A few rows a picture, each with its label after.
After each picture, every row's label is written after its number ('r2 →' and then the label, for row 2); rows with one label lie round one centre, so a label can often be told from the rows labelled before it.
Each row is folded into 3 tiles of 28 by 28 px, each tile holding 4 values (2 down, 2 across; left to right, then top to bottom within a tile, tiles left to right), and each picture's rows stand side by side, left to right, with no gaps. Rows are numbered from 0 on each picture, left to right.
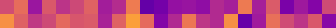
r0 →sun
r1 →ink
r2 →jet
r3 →jet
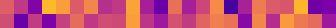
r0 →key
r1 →ink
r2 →ink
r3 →ink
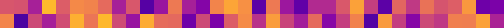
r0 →key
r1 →sun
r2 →key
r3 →jet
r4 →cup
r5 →ink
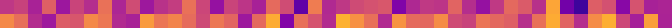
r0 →sun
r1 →sun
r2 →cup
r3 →cup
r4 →sun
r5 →sun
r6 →ink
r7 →sun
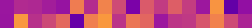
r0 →jet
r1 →cup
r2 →ink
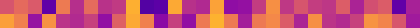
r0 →cup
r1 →ink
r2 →ink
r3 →sun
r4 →ink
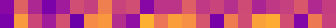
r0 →jet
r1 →sun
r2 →sun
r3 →sun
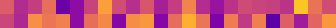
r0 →ink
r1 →cup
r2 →sun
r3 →key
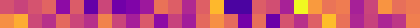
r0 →sun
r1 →jet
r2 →ink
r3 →key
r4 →key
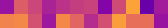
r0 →sun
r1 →ink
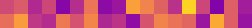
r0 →sun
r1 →key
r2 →cup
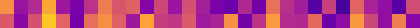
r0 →ink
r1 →sun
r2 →jet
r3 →jet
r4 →jet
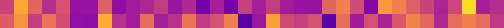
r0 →cup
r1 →jet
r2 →jet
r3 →jet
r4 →key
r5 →ink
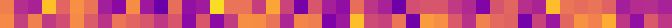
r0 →key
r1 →ink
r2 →key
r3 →cup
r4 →jet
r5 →sun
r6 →key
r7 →sun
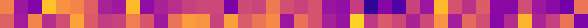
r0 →key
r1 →ink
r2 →sun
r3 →cup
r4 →jet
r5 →cup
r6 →jet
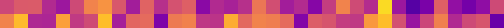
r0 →sun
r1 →cup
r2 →sun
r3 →sun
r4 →ink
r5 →jet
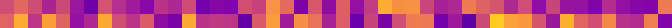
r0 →cup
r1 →jet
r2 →jet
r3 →cup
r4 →key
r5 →key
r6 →sun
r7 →jet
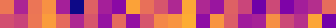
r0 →ink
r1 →key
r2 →cup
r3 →jet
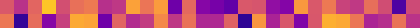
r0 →key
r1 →key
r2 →jet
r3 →key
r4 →sun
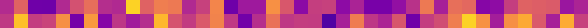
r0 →jet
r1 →key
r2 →ink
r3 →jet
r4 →jet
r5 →ink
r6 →sun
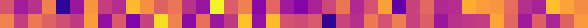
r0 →ink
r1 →key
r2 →key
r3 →jet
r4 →ink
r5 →key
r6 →key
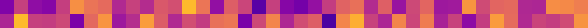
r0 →jet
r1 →sun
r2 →cup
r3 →jet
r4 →sun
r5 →key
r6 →key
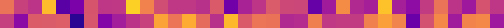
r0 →ink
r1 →key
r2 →sun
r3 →sun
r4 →ink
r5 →cup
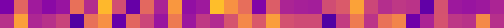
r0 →jet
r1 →cup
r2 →key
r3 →jet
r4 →cup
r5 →jet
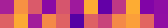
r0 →cup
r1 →ink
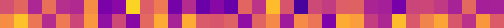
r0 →sun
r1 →key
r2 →jet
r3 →cup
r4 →sun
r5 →sun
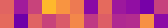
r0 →key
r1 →jet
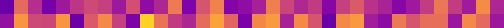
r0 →jet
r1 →sun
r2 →ink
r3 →cup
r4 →sun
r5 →cup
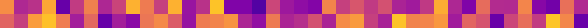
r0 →ink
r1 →key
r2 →ink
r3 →jet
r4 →sun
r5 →cup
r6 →cup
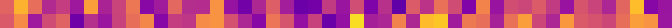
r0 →cup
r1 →ink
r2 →ink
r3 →jet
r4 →jet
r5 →cup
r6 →sun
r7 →ink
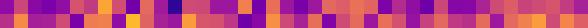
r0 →jet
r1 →cup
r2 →jet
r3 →jet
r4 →cup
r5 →jet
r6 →sun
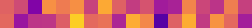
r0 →key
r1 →cup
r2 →cup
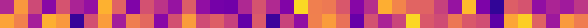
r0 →cup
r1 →cup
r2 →jet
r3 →key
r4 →key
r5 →ink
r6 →sun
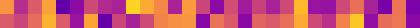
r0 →ink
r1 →key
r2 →cup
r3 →ink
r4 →cup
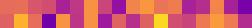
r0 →sun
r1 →key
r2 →ink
